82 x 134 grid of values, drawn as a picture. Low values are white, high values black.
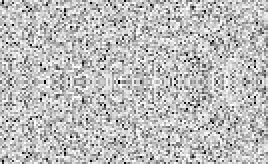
No regular stripes run through it. The grain is fine, like static. The values are skewed, with a long tail toward high values. The top and bottom halves mirror each other.
